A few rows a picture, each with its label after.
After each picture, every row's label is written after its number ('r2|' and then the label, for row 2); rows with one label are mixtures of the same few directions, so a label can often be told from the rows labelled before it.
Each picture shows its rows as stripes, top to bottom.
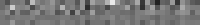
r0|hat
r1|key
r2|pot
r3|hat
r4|key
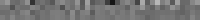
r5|hat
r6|key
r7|pot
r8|pot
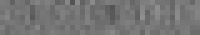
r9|pot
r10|hat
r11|hat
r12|hat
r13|hat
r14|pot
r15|hat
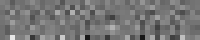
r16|key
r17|pot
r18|pot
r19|hat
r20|key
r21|hat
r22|hat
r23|key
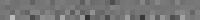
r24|hat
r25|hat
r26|pot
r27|key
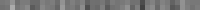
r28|key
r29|key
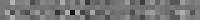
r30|key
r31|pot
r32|pot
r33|key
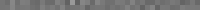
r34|pot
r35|key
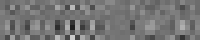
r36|hat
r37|pot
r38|key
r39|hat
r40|pot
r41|pot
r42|pot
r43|pot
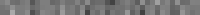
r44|hat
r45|key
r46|key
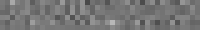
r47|key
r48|pot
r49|pot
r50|pot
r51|hat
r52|hat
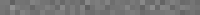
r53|key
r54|key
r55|pot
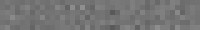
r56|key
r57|pot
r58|hat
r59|key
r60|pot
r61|hat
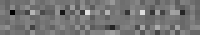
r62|hat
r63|pot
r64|key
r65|pot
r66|pot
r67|hat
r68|hat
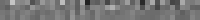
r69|key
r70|hat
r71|pot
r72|pot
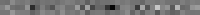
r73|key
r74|hat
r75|key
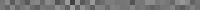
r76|pot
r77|pot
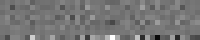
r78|hat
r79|key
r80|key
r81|pot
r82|hat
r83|key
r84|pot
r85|hat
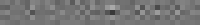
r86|pot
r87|hat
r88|hat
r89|hat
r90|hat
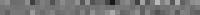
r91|hat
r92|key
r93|hat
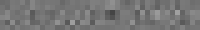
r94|hat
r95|hat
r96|hat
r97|hat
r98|pot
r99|pot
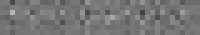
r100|key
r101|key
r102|key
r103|hat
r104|key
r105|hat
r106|key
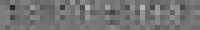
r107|pot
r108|key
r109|hat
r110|key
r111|hat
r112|hat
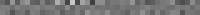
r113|pot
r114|pot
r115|key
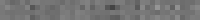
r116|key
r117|hat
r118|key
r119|hat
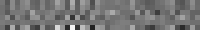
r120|pot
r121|pot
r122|hat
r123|pot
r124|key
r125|pot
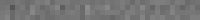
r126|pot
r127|key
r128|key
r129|hat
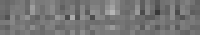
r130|hat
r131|hat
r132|hat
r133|pot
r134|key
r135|hat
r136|pot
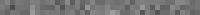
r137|pot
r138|key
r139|hat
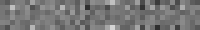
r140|hat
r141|key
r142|pot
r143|key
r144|pot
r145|hat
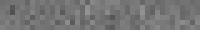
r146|hat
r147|key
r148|key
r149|hat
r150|pot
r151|hat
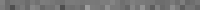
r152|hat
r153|key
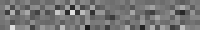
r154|pot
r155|pot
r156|pot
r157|hat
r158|key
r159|key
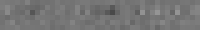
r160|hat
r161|hat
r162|hat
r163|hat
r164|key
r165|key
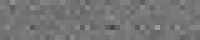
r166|key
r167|key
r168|pot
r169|hat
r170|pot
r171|hat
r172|hat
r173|pot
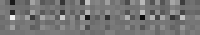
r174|key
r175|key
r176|key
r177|key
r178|pot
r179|key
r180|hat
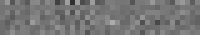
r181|pot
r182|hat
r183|pot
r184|key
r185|hat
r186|pot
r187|key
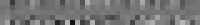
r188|key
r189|key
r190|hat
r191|hat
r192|pot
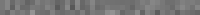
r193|pot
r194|pot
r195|hat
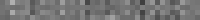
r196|key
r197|hat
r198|key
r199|hat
